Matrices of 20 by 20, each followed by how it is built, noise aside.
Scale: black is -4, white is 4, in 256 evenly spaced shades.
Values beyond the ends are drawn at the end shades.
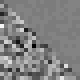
lower triangular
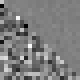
lower triangular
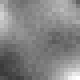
smooth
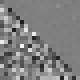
lower triangular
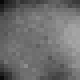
smooth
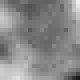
smooth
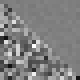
lower triangular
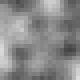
smooth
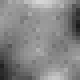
smooth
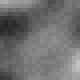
smooth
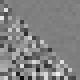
lower triangular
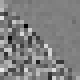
lower triangular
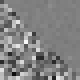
lower triangular
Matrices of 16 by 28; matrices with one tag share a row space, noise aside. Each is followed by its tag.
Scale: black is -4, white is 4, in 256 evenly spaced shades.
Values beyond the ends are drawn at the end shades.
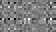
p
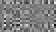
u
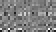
p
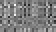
p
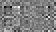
u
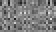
p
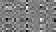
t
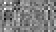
u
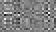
u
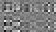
u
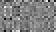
u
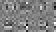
t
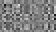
u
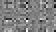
t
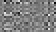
u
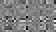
t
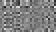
u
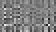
u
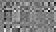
u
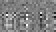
t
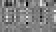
t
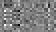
u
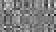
u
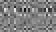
p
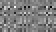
p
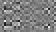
u
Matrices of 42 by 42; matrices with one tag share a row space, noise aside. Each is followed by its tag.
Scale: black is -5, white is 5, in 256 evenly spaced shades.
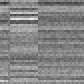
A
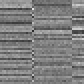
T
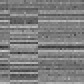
A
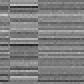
A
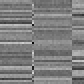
T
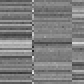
T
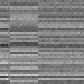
A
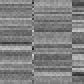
T
